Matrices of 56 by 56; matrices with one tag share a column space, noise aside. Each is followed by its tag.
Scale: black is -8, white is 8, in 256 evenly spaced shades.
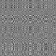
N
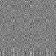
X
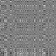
X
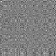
X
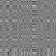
X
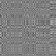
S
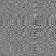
S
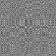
S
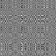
N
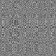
S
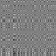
X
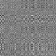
N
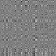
X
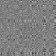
X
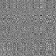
N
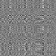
N
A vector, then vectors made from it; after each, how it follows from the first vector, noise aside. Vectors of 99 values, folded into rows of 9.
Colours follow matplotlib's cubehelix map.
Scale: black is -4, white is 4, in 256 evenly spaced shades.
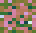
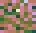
wrapped around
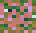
reversed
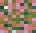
wrapped around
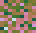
wrapped around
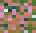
reversed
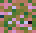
negated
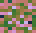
negated
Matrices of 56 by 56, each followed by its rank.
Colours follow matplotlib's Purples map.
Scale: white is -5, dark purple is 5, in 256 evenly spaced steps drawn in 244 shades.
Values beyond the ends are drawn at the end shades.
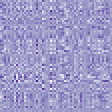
five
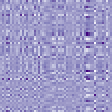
three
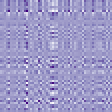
two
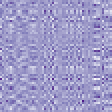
three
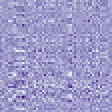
five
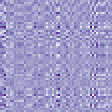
three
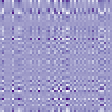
two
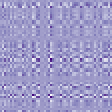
two
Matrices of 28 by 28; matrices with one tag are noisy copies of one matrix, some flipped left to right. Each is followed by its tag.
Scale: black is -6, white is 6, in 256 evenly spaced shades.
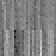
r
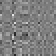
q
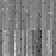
r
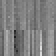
r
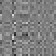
q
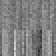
r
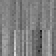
r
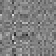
q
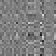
q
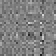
q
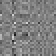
q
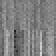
r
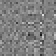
q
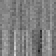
r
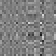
q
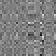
q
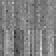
r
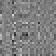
q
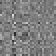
q
